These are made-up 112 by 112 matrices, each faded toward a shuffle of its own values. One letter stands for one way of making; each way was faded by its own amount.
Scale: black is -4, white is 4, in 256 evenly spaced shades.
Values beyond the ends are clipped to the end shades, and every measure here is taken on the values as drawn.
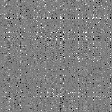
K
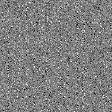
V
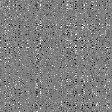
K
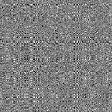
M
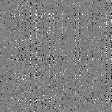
K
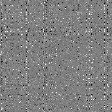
K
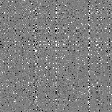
K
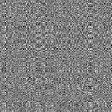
M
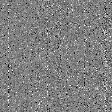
V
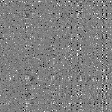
K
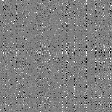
K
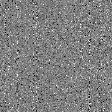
V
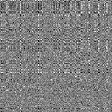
M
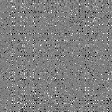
K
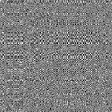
M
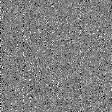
V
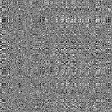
M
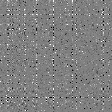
K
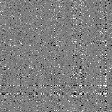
K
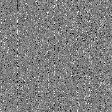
V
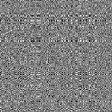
M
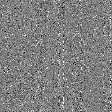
V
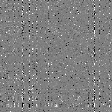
K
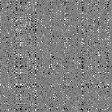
K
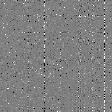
K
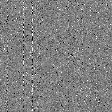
V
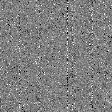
V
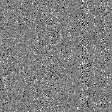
V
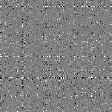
K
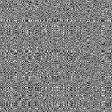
M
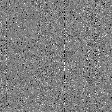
V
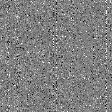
V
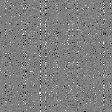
K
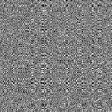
M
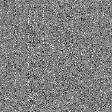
V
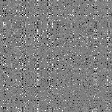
K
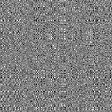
M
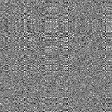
M
